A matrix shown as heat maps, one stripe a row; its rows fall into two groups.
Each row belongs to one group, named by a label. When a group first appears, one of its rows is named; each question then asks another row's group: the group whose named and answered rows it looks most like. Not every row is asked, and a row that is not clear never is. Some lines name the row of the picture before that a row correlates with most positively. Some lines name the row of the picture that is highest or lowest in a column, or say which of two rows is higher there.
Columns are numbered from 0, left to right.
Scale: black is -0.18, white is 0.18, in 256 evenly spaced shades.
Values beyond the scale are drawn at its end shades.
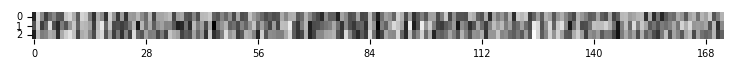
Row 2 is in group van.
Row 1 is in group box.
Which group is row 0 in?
box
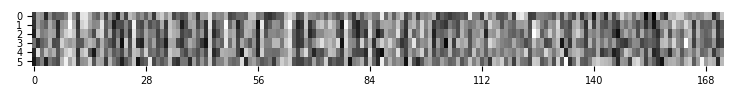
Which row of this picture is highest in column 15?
3
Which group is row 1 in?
van
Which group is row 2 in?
van
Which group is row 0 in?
box
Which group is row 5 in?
box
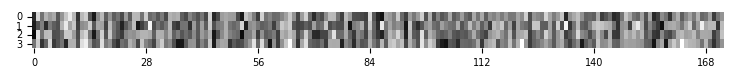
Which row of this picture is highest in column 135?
0
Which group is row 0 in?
van
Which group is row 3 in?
box
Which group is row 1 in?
box
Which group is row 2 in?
box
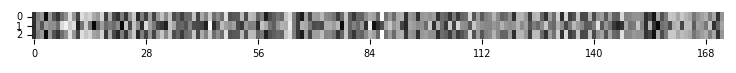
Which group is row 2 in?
box
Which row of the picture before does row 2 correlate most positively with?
1
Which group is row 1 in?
van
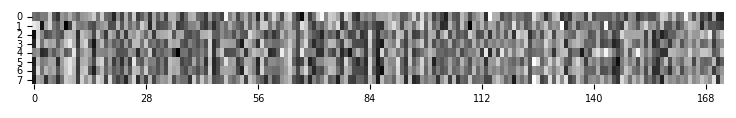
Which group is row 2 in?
box
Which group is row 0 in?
van
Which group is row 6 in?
van
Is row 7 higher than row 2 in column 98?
Yes
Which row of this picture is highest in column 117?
4
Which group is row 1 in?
van
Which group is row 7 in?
box
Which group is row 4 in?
box
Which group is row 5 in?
van
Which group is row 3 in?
van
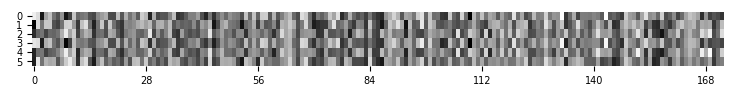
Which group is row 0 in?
van
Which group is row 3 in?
van
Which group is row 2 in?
box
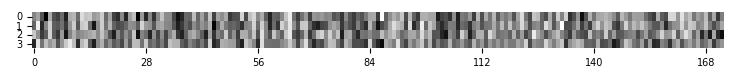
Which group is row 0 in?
box
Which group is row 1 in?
box
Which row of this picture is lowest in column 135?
0
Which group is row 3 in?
van
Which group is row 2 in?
van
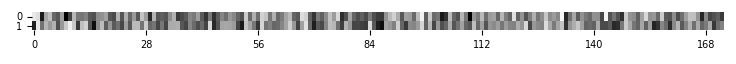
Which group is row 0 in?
van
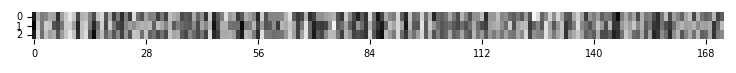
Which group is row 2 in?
van
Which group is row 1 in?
box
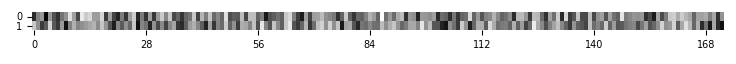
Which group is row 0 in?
box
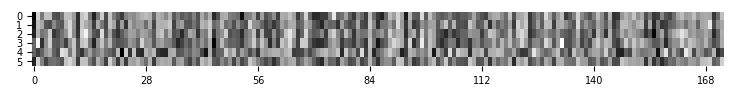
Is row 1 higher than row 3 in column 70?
Yes
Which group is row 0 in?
box
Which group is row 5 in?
box
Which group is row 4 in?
van
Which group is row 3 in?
box
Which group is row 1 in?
box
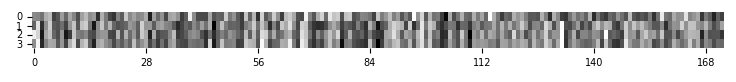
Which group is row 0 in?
van
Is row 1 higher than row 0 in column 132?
Yes
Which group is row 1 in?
box
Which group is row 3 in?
van
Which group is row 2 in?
van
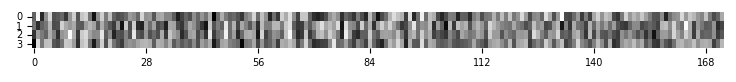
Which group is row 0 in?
box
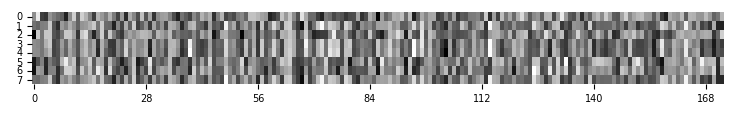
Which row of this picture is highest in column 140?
5
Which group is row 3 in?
van
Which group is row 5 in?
box
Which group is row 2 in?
box
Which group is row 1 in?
van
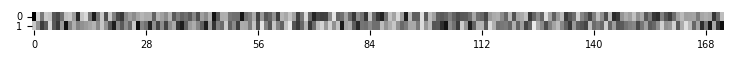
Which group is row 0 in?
box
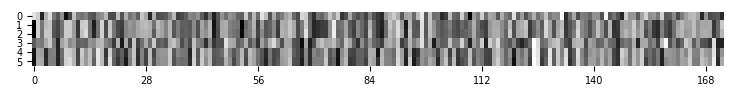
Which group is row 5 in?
box
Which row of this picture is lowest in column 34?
0
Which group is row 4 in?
box
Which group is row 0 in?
van
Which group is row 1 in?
box
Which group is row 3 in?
van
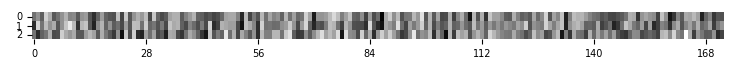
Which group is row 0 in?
van
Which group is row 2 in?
van
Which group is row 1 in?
van
